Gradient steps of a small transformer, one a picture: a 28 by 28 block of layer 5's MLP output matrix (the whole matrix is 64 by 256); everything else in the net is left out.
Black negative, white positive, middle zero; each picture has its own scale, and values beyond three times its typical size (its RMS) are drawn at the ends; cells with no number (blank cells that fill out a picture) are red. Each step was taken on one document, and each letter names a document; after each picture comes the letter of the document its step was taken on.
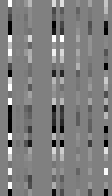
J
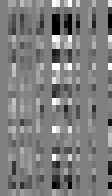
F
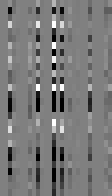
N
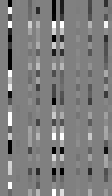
J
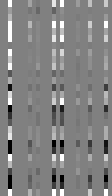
J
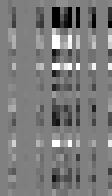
F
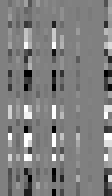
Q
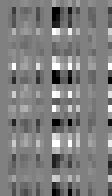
F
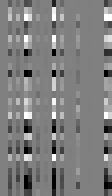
Q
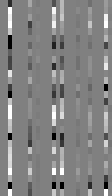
J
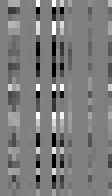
N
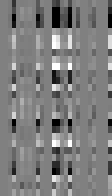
F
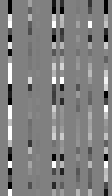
J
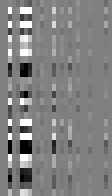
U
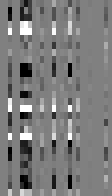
U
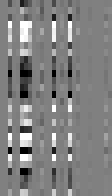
U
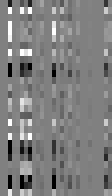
U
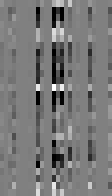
N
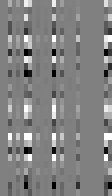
Q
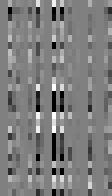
N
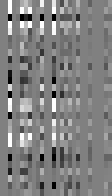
U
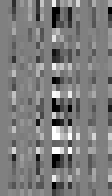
F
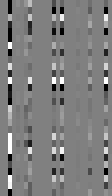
J
